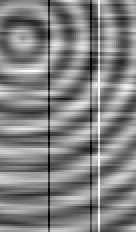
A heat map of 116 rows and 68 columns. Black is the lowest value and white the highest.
Concentric rings centre on the top left. Neither half mirrors the other. Columns 25, 46 and 50 stand out from the rest. On average the colour sits 50% of the way up the scale. No overall slope runs across the table.
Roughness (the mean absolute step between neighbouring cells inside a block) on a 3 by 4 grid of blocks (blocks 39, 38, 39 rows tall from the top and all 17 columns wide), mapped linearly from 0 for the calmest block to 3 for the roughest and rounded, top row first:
0 2 3 1
0 2 3 1
0 1 2 0
